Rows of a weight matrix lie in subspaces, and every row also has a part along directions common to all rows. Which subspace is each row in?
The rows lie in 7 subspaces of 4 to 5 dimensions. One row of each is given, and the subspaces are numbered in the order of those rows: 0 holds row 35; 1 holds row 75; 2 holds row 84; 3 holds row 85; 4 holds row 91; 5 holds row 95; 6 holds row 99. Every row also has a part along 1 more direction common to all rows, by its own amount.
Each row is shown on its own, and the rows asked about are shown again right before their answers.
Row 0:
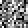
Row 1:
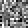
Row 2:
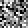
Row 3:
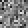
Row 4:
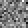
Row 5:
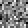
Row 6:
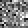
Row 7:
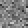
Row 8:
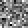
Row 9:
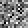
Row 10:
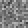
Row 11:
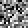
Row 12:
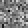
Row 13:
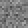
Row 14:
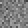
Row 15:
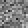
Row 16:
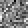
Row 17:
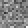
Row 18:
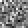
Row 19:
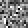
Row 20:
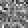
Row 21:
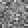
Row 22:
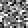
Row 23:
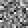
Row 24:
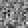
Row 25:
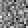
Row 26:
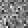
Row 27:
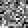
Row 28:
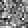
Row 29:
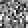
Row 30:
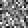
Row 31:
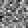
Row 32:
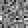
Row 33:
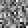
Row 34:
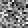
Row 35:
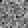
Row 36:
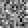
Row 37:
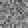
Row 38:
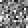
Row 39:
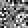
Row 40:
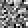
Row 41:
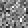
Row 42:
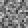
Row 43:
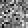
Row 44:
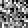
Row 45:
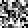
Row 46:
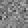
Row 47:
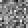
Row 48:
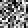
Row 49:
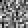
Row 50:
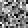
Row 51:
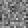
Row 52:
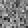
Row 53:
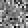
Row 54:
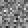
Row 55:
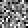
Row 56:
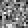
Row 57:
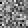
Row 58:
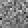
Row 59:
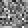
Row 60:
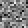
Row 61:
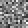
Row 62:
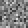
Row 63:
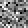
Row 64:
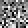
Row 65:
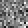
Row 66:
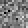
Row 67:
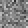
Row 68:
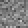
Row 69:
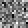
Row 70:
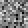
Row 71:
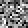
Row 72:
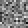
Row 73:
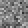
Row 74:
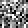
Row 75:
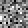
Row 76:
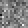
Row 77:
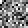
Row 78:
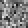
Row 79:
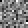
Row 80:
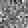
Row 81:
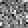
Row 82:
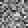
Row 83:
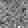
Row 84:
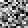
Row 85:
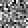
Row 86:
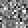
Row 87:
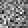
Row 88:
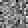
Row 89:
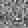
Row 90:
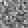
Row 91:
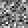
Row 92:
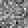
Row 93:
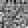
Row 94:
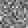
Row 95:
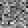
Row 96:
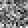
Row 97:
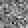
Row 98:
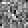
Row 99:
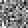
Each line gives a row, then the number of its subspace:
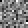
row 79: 0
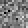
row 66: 3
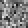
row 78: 5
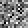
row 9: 1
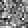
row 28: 5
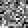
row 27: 1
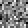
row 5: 2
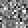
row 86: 6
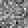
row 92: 0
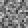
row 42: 4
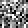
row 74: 0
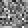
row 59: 5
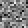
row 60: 5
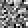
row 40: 4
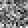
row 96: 3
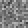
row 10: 0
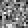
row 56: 6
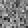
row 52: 5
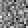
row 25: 6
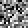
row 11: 1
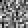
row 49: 0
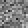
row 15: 3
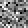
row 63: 3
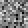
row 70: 2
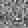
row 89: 2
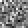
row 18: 6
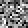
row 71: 1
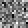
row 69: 0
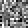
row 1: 6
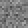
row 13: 1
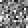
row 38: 0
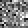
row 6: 3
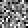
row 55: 2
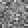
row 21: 5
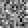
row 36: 4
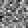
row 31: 4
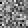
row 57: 2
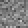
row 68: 2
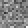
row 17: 3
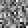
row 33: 6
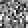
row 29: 0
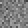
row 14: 2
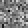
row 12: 3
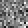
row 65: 6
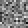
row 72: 0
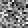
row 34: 5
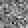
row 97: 3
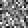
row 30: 4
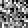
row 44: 3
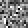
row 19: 1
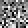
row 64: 6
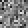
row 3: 1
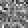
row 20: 3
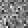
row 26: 1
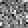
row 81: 0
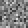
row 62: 2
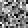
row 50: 2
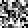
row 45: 5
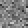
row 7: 5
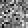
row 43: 3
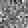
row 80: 4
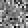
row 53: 4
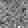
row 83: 4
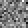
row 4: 4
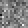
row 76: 5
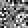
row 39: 4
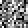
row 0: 2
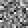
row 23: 6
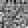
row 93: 4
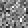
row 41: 4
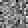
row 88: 0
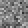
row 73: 1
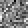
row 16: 3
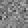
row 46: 6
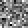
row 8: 5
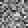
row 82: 2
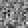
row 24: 6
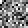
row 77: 2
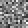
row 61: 0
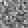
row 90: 6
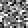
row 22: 5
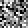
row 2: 3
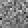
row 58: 6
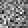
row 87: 1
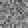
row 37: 1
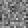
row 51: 5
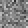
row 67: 3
